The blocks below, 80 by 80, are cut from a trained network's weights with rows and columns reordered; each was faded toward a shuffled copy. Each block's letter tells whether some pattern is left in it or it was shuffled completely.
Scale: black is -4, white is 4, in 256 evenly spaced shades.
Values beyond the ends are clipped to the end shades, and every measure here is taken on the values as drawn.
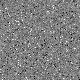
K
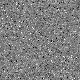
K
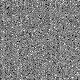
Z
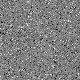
K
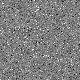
K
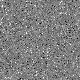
K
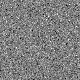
K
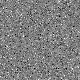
K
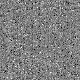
Z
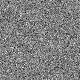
K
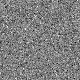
K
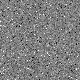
K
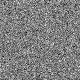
K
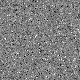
K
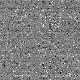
Z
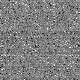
Z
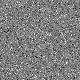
K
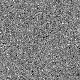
K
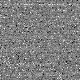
Z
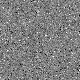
K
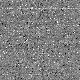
Z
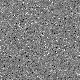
K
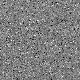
K
